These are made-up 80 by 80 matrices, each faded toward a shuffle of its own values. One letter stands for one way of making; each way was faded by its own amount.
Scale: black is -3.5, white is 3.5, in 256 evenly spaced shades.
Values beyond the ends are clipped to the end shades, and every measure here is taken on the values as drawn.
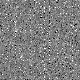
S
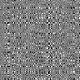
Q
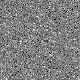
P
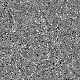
S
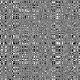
Q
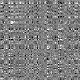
Q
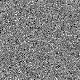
P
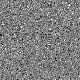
P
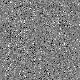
S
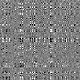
Q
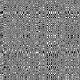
Q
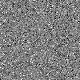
P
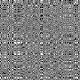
Q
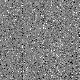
S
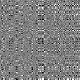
Q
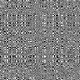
Q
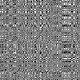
Q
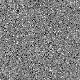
P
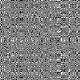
Q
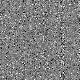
S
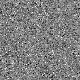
P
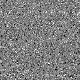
P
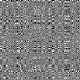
Q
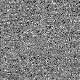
P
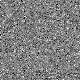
P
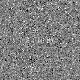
P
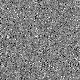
P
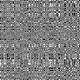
Q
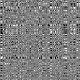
Q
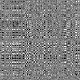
Q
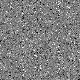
S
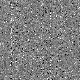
S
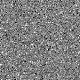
P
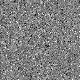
P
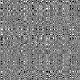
Q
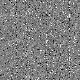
S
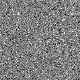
P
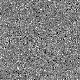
P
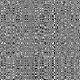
Q
